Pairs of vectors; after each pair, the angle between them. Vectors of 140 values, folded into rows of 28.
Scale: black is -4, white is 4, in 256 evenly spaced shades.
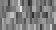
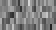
nearly opposite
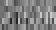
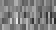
nearly opposite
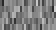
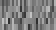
partly aligned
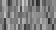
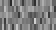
orthogonal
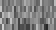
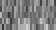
nearly opposite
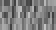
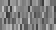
orthogonal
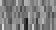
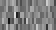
orthogonal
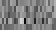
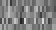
nearly opposite
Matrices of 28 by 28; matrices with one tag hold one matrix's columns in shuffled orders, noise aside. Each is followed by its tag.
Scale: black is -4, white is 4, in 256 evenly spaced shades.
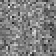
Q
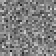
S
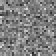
S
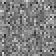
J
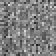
Q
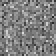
Q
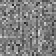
Q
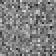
J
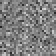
S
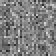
Q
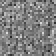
Q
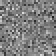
S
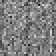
Q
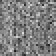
Q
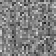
Q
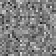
J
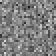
J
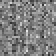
Q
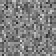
J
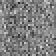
J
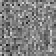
Q
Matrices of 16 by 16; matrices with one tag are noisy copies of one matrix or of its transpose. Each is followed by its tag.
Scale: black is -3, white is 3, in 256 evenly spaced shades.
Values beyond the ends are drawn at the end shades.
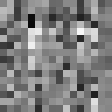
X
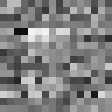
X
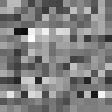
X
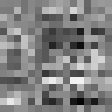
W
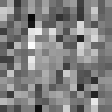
X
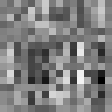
W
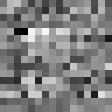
X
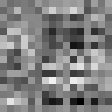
W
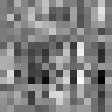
W
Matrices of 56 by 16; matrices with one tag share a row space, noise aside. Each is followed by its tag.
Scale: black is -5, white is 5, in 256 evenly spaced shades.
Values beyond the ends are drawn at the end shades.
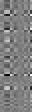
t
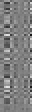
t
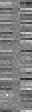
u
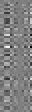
t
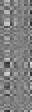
t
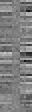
u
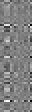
t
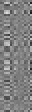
t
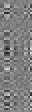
t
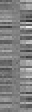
u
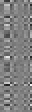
t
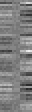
u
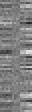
u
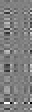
t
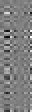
t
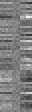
u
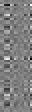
t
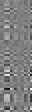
t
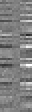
u
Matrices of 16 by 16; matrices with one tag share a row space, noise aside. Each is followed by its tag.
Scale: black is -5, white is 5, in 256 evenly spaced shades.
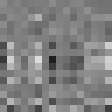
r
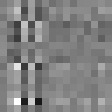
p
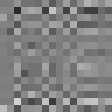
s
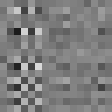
p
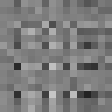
s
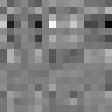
r
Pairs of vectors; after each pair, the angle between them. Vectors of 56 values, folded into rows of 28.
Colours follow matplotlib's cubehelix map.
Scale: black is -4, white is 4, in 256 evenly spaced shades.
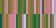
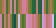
partly opposed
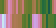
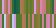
orthogonal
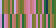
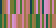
partly opposed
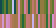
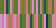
partly aligned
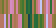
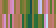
nearly parallel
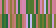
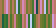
nearly parallel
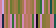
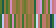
nearly opposite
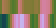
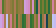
partly opposed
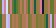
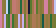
orthogonal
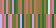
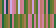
partly opposed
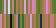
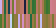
nearly opposite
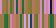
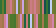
nearly opposite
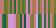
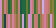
partly aligned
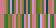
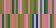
orthogonal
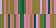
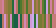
partly aligned
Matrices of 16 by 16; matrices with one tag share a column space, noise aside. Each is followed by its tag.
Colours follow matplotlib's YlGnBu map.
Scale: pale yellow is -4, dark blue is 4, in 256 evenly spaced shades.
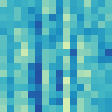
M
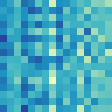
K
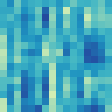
M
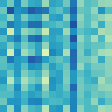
K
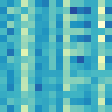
K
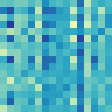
K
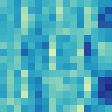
M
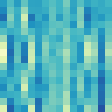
M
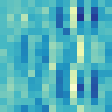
M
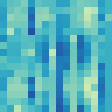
M
